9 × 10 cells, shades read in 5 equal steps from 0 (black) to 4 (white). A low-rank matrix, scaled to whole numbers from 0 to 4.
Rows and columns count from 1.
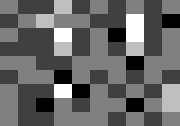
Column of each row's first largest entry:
4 8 4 4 1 2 4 10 1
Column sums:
15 12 11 21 12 16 11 18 12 17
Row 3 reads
2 1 1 4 1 2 0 4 1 2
